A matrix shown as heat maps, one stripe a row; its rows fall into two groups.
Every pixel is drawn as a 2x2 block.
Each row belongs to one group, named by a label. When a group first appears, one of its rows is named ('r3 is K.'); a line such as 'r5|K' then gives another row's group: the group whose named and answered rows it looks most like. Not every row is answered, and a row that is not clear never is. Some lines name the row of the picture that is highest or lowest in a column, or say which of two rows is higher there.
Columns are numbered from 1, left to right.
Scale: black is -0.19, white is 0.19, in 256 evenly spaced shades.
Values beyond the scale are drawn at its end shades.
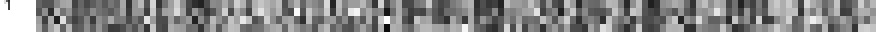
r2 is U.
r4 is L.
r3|L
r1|U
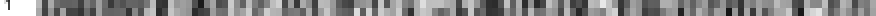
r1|L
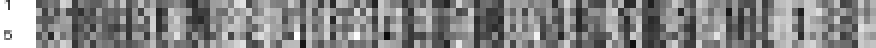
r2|L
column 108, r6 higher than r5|No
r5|U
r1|U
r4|L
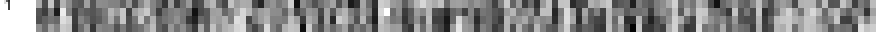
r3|U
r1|L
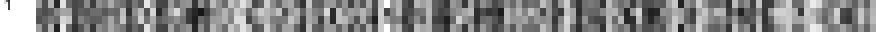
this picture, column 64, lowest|2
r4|L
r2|U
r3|U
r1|L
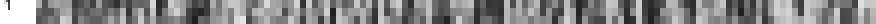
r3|U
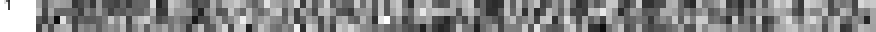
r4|U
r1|L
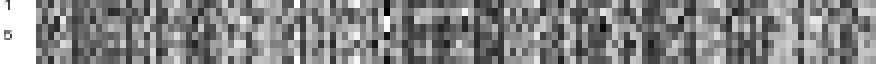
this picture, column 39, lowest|2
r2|L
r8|U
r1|U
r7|L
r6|U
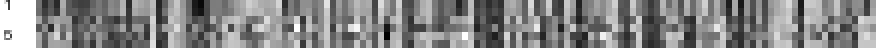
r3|L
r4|U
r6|L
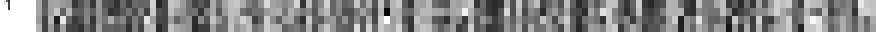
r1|L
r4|L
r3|L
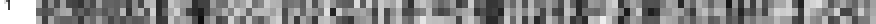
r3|L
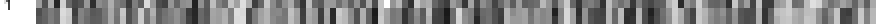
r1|L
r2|U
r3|U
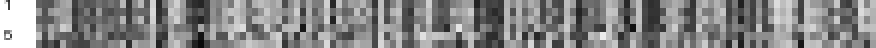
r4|L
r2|L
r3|U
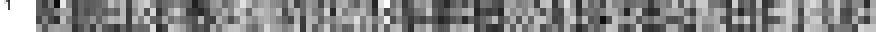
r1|U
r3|U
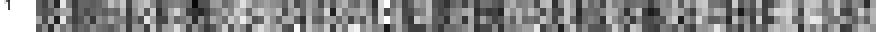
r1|U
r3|L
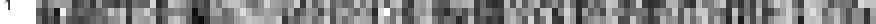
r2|U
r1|L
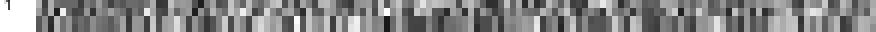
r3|U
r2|L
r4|U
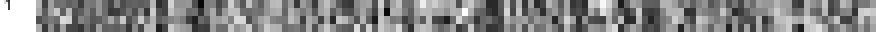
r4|L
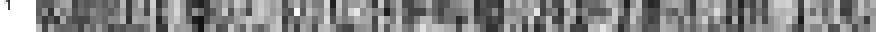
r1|U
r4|L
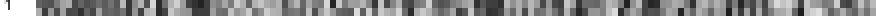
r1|U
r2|L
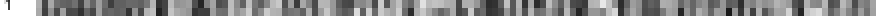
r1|L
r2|L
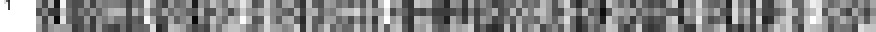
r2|U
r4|L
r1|L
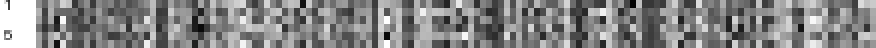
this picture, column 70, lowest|4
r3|L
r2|L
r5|L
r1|L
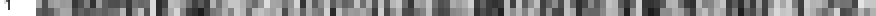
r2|U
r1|L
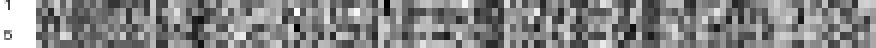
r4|L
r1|L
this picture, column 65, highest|6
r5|U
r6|L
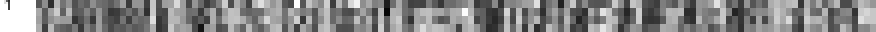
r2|L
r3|L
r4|L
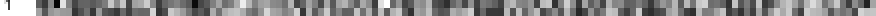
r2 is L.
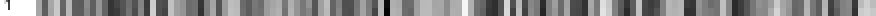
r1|L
